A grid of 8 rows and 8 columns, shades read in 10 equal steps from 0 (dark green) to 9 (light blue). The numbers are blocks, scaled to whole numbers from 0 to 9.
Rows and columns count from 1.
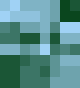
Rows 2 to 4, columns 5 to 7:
7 6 0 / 7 4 9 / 6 1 7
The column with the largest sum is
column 5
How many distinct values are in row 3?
5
